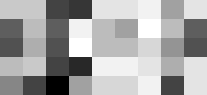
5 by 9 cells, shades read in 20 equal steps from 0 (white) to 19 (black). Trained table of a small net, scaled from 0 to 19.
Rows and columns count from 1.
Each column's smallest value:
4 4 12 0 1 1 0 5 2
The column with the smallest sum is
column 7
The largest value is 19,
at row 5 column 3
